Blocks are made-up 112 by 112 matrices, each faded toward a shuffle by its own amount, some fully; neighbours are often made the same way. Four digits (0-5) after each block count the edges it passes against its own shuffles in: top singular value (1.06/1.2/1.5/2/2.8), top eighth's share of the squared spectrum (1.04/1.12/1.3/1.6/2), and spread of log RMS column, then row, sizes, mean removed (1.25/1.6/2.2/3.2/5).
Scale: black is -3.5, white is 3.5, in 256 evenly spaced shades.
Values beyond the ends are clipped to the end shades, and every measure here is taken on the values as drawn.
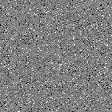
3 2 1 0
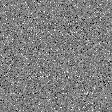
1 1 0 2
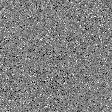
0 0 0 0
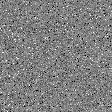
0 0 0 0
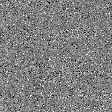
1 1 0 2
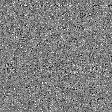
1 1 0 2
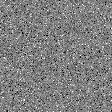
0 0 0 0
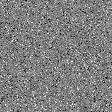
0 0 0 0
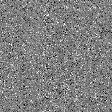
3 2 1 1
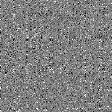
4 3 3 1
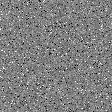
0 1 0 0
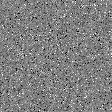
1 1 0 0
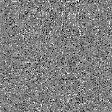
3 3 2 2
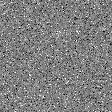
2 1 0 0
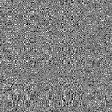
5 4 3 3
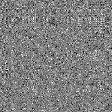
4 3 2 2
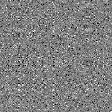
4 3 2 2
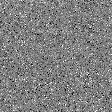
2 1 0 0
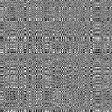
5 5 4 4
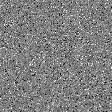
3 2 0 0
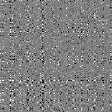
5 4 3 3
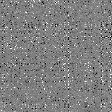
4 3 2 2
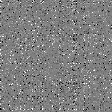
4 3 2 2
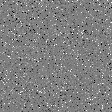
2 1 0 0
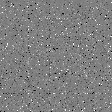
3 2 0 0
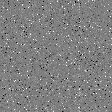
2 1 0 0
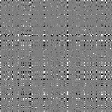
5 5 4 4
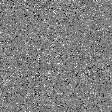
1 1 2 2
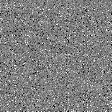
1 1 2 2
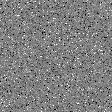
0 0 0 0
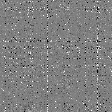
3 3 3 2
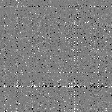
3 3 2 2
